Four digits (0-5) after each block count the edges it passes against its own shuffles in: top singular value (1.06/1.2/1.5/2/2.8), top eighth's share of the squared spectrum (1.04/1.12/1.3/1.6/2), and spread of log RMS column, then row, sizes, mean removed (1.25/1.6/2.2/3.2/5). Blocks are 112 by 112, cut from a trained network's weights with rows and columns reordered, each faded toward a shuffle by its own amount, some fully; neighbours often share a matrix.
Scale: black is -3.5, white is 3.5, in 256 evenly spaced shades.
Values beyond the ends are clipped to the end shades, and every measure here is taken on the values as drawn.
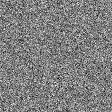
0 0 0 0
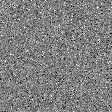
0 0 0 0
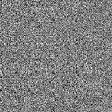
3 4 2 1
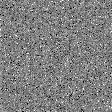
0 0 0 0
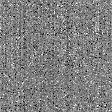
3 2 0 2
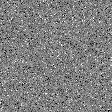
0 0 0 0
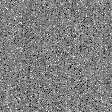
1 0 0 0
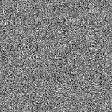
3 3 2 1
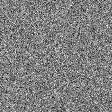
2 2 0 0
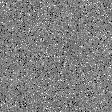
0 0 0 0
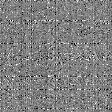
3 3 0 3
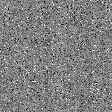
1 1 0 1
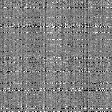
4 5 1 4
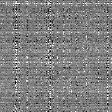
4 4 4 2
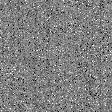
2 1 0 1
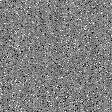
1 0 0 0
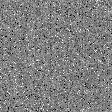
2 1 0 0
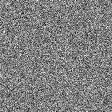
2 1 0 0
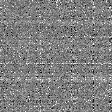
3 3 3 1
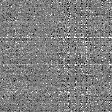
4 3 3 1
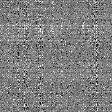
4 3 3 1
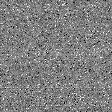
2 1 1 0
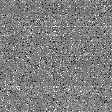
2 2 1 0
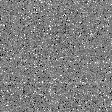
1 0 0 0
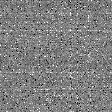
3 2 2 0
